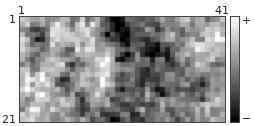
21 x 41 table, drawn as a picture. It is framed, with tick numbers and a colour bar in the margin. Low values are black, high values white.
Grain: blotchy. Ninth with the lowest average: top middle. Stripes: none. Histogram: bell-shaped. Odd rows or columns: none.
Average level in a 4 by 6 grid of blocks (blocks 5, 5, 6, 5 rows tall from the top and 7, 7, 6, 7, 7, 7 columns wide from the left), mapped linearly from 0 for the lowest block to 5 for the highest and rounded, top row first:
351034 / 334014 / 534112 / 431123
